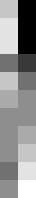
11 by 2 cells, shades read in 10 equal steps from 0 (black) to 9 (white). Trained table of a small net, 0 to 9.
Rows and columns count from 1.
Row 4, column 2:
2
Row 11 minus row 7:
0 4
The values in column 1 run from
4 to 8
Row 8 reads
5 6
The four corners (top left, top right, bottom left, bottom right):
7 0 5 9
